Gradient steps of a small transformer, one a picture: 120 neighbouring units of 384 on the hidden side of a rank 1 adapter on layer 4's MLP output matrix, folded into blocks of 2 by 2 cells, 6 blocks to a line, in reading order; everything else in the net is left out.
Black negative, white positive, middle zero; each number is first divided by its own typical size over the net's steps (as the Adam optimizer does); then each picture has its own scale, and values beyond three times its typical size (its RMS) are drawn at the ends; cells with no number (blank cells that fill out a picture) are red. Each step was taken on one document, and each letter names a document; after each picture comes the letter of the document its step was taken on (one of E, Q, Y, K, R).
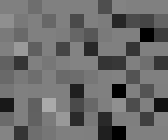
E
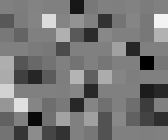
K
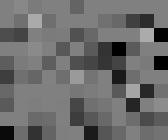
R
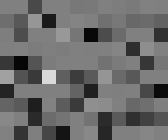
K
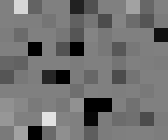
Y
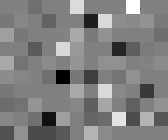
Y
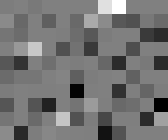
E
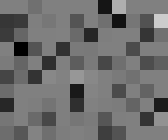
E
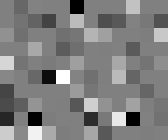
Y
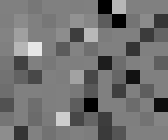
E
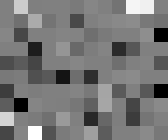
Y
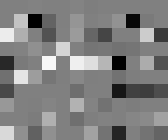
R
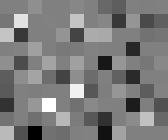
E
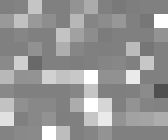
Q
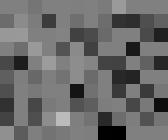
E
